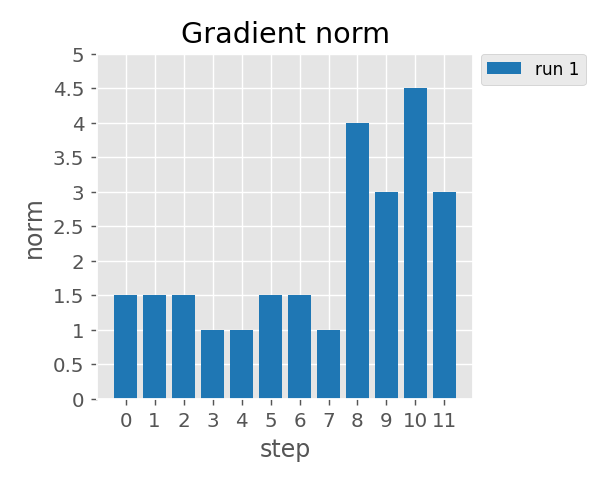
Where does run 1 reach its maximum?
10
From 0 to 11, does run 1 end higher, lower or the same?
higher
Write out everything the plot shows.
Title: Gradient norm
x-axis: step, ticks 0 1 2 3 4 5 6 7 8 9 10 11
y-axis: norm, ticks 0 0.5 1 1.5 2 2.5 3 3.5 4 4.5 5
Legend: run 1
Values:
run 1: 1.5 1.5 1.5 1 1 1.5 1.5 1 4 3 4.5 3
